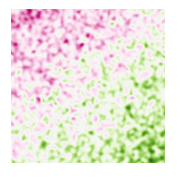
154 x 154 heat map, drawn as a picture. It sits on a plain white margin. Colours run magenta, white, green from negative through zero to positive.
Average level on the scale: 50%. Grain: blotchy. Ninth with the highest average: bottom right. Lone odd cells: none. Histogram: bell-shaped. Slope: up to the bottom right. Stripes: none.
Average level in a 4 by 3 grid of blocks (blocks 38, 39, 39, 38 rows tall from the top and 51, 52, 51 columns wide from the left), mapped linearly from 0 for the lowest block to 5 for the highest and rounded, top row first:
012 | 123 | 234 | 345
